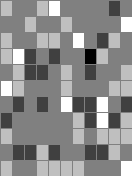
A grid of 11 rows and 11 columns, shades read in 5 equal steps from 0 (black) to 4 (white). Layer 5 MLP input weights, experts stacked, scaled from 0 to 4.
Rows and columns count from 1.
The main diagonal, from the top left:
3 2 2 2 2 3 1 1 3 3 4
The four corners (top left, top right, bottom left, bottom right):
3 2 3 4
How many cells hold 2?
60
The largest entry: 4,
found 9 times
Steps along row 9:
down same same same same up down up same same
